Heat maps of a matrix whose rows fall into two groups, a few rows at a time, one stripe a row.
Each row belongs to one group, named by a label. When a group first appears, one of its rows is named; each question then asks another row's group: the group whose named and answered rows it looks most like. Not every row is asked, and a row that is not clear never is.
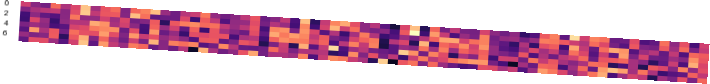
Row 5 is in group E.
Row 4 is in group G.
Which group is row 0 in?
E
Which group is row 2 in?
G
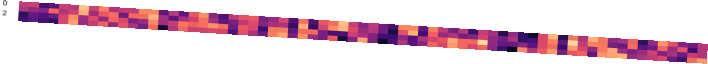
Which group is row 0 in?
E
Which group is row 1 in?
E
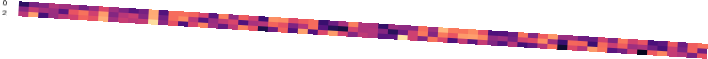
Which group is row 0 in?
G
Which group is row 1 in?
G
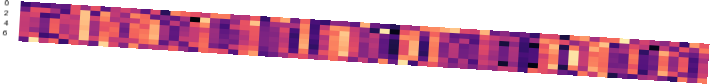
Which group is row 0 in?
G
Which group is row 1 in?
E
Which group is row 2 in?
E
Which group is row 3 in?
E
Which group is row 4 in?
E
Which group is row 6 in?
E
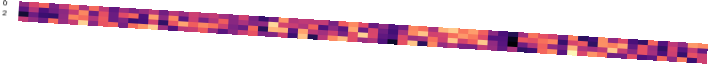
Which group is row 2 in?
G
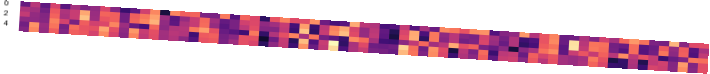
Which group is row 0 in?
G
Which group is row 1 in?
E
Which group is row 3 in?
G
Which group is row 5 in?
E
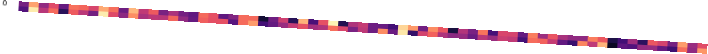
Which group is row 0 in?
E
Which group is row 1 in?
E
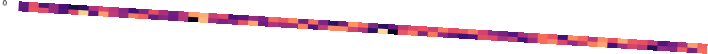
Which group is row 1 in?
E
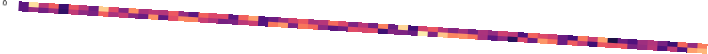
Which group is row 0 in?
E
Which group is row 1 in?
G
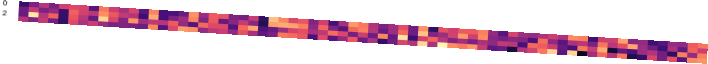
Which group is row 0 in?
G
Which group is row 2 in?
E
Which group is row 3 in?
G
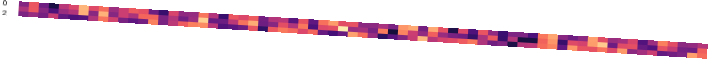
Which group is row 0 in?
E
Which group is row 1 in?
E
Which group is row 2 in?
G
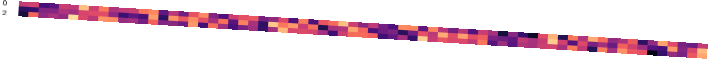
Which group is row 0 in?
E
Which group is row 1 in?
G
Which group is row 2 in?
G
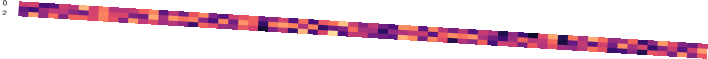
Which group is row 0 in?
E
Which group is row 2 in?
E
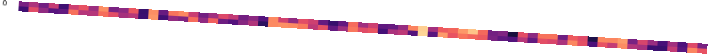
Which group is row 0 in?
G
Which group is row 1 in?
G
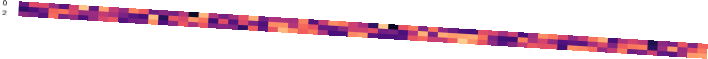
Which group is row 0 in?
E
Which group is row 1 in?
G
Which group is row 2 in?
G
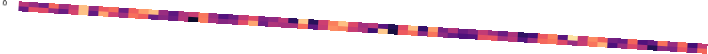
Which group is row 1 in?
E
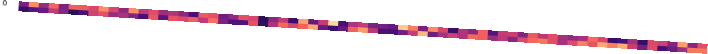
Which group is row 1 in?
G
